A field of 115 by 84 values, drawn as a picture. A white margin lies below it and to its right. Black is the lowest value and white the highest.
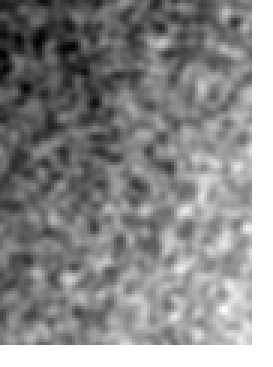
Stripes: none. Lone odd cells: none. Slope: up to the bottom right. Ninth with the lowest average: top left. Grain: blotchy. Ninth with the highest average: bottom right. Mirror symmetry: none.
